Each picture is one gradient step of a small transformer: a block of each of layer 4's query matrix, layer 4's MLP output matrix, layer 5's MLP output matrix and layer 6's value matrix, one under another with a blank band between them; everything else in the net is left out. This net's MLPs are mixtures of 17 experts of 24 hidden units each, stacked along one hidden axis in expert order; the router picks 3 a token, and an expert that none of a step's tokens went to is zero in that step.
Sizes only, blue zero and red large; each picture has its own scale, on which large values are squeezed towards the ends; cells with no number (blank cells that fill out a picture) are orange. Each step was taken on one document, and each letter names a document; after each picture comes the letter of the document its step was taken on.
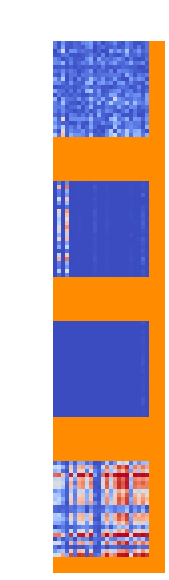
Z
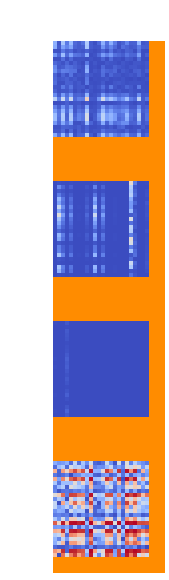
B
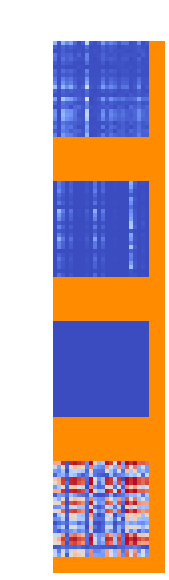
B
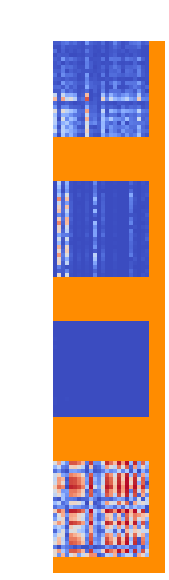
B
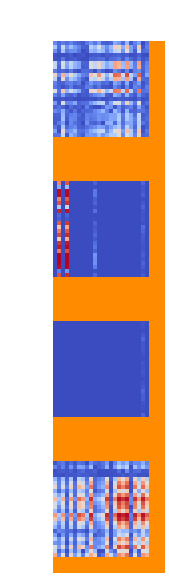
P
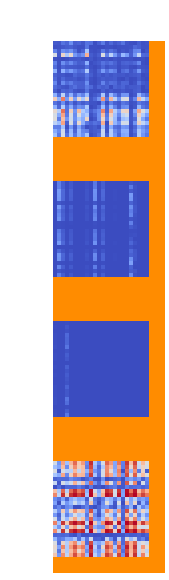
B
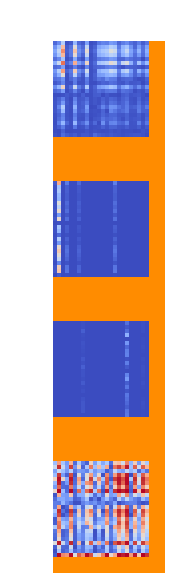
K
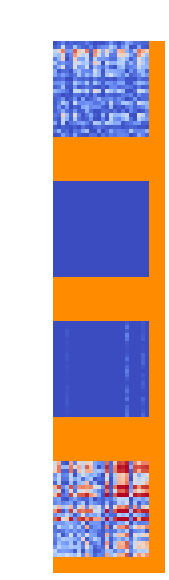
K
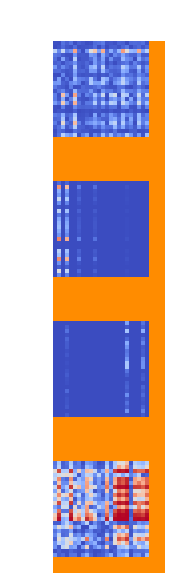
K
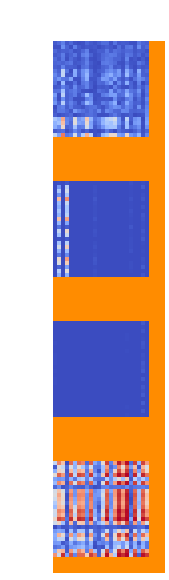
Z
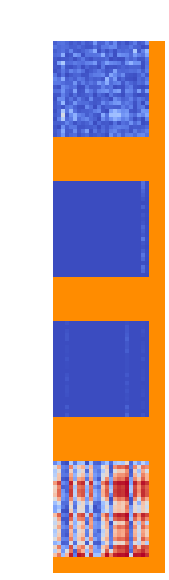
Z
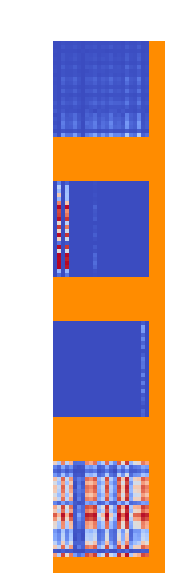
P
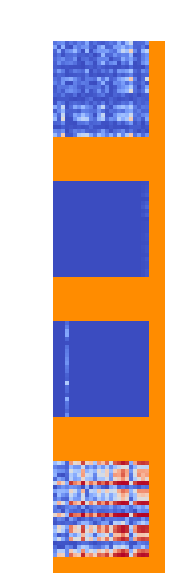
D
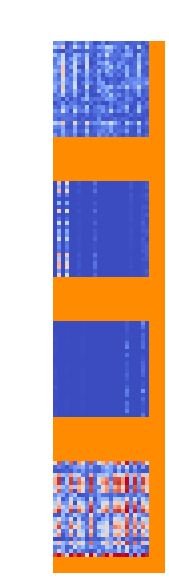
Z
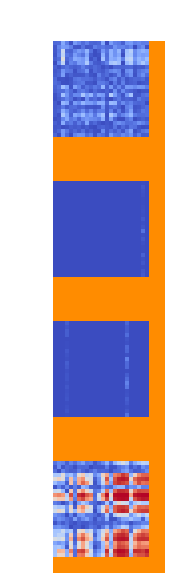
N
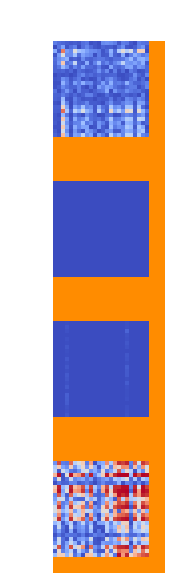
N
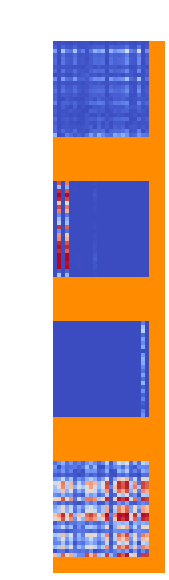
P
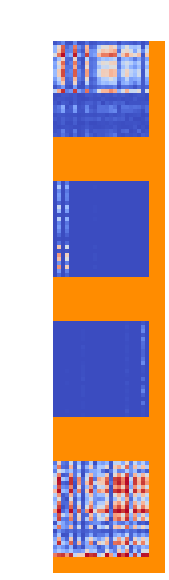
K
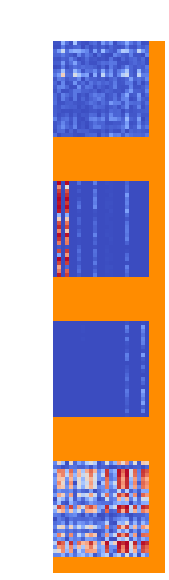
Z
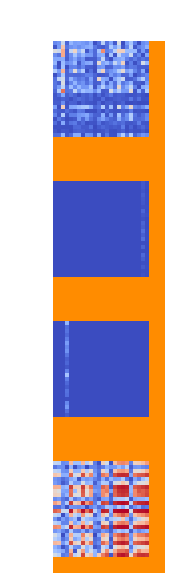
D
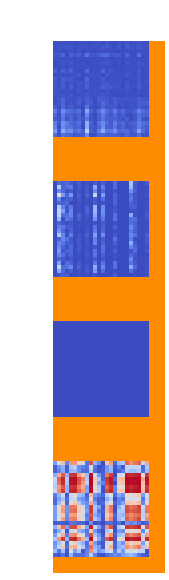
B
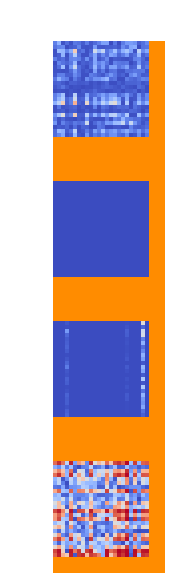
K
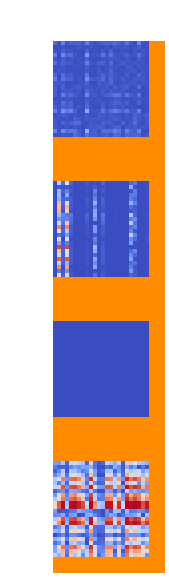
B
